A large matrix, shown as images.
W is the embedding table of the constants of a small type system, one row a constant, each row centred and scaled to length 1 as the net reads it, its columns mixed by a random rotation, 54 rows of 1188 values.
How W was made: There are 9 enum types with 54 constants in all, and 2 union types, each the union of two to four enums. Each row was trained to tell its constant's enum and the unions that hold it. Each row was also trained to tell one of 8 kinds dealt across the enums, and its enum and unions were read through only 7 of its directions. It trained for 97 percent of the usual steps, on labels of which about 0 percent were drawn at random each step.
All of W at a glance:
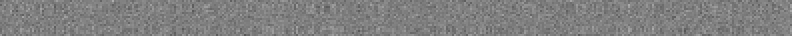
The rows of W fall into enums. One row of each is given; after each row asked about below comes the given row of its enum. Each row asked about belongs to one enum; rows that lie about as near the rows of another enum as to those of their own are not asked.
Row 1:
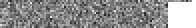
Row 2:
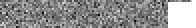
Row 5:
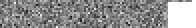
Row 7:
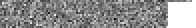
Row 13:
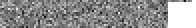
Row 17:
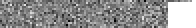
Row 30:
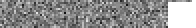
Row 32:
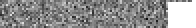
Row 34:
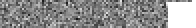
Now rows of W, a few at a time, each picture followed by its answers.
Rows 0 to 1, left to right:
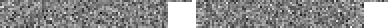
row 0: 13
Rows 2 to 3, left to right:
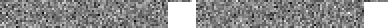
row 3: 17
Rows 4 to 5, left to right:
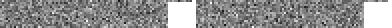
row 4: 30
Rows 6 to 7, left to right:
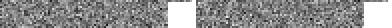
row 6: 5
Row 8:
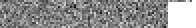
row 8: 32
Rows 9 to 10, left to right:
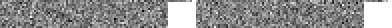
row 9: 7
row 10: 7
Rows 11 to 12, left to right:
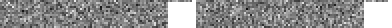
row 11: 34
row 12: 30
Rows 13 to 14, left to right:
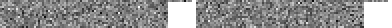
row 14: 34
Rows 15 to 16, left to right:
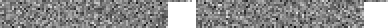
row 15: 7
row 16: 5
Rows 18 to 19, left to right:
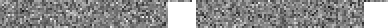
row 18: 34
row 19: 2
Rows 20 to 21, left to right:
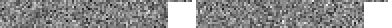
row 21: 17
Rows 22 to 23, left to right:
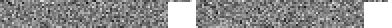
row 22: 5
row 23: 5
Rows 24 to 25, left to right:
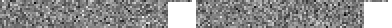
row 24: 30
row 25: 32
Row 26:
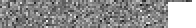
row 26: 30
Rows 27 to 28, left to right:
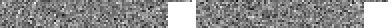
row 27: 7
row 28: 1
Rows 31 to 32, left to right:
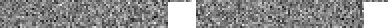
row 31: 2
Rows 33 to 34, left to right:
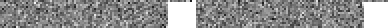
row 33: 7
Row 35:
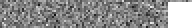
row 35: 2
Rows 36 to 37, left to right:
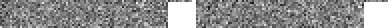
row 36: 2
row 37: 1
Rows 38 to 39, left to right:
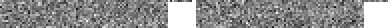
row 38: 30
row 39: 5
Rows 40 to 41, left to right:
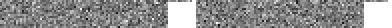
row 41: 32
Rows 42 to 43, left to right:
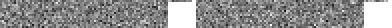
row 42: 13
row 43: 32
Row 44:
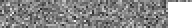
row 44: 32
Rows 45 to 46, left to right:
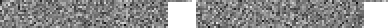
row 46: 7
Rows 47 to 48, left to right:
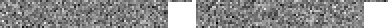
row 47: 13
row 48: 1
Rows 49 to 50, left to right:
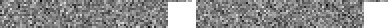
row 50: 32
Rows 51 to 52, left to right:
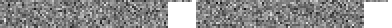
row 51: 30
